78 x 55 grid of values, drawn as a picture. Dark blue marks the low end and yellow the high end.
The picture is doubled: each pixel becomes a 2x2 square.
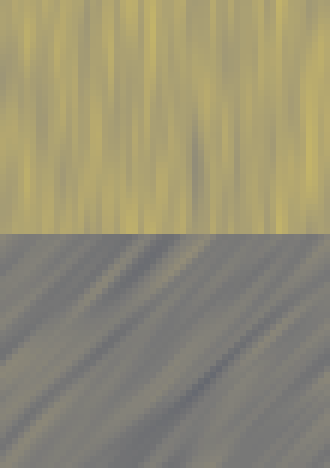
It is made of 2 by 1 panels. Panel 1,1: high, streaked downward, faint in contrast. Panel 2,1: middling, slanting up to the right, faint in contrast.
